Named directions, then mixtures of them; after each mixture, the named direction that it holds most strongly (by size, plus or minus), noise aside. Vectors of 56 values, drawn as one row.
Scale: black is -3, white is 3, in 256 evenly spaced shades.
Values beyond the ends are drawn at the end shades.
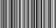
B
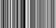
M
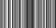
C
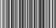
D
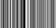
M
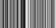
M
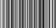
D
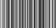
D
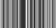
M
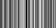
D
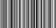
B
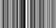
M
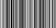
D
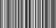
B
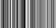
M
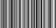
B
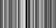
M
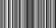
C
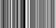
M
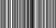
C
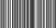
C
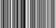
M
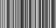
B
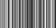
C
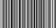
B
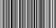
D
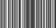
C
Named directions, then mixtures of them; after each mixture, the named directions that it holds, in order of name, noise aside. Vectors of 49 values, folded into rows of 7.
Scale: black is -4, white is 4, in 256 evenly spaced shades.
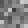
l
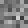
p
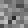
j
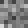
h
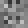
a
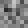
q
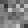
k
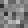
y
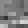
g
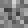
q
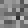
p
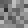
l, q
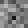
h, j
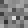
j, l, p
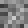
h, j, y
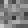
g, h, y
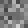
a, k, q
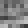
g, k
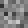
y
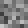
g, j
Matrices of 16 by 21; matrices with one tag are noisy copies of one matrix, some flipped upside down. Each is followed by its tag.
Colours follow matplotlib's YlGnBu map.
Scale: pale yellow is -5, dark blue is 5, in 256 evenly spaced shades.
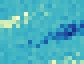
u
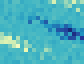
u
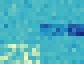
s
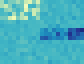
s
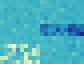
s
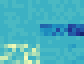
s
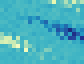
u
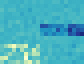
s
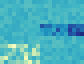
s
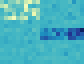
s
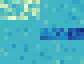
s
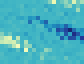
u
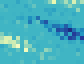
u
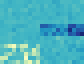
s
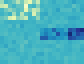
s
